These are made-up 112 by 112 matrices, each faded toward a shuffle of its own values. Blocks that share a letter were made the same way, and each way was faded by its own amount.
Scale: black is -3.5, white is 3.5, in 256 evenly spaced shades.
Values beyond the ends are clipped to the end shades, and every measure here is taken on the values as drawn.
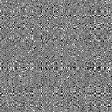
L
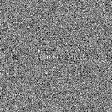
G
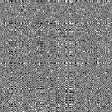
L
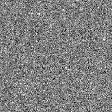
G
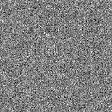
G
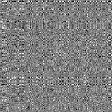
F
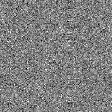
G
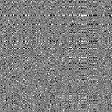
L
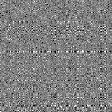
L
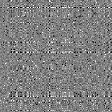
L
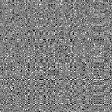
L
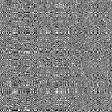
F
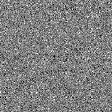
G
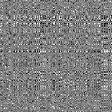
F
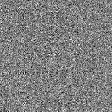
G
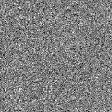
G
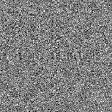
G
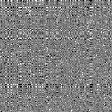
F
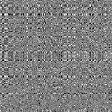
F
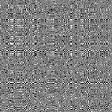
F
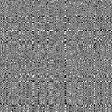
F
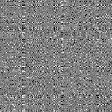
L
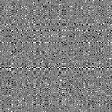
L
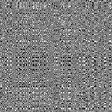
F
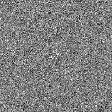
G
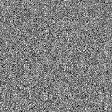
G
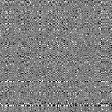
F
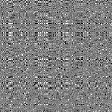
F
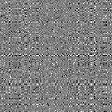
F
